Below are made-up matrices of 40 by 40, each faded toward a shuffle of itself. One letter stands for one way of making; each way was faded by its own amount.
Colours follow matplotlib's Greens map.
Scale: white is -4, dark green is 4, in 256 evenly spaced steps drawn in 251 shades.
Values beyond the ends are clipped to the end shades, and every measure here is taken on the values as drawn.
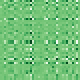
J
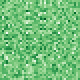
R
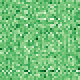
R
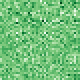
R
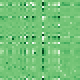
J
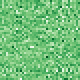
R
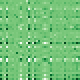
J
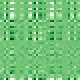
J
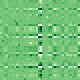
J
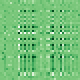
J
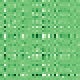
J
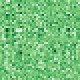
R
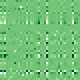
J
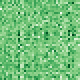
R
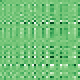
J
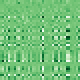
J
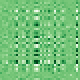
J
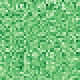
R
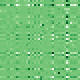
J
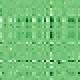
J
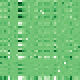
J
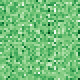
R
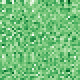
R
